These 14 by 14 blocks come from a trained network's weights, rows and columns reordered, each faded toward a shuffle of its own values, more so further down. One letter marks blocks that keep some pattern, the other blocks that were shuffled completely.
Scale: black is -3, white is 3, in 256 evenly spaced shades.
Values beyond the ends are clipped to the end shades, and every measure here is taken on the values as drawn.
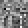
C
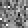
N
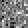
N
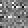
C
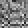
C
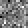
N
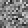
N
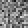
C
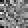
C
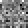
C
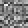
C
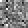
C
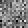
C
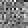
C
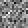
N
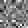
C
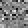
C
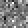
N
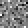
N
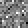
N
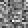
C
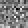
C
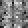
C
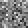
N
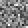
N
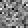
N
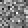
N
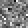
N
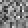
C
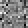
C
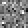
N
